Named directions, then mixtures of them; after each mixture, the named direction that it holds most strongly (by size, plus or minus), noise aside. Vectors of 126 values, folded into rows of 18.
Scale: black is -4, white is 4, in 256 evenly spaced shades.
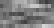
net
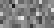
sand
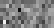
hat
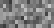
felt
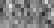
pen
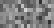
felt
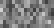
pen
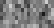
pen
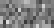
hat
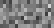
felt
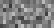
felt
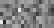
hat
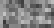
net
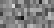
sand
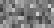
sand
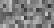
felt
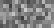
felt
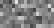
sand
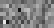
hat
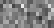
pen
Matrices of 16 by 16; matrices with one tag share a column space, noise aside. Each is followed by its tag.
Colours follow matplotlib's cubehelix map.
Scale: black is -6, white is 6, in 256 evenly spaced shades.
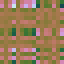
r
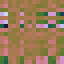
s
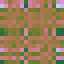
r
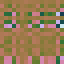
s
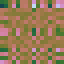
r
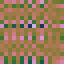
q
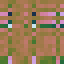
s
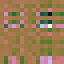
s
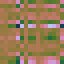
q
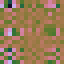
r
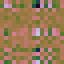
r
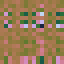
s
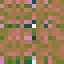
q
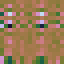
s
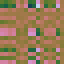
r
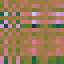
s
